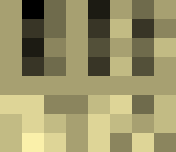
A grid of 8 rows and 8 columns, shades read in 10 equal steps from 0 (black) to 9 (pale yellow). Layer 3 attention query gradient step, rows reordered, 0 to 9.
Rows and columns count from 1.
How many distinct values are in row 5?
1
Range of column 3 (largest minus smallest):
4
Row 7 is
7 8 7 6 8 7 6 7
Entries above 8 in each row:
0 0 0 0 0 0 0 1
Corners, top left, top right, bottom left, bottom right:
6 6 7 5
